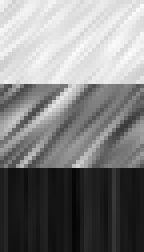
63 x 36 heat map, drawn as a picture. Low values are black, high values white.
It is made of 3 by 1 panels. Panel 1,1: very high, slanting up to the right, faint in contrast. Panel 2,1: middling, slanting up to the right, strong in contrast. Panel 3,1: very low, streaked downward, faint in contrast.
